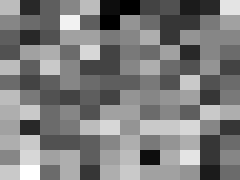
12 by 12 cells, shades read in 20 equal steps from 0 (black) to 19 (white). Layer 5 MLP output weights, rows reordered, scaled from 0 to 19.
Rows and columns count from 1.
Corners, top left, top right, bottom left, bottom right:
14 17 15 8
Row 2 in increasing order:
0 4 4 7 7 8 8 9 10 11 12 18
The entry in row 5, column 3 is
15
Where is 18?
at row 2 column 4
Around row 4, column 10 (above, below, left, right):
11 6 12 10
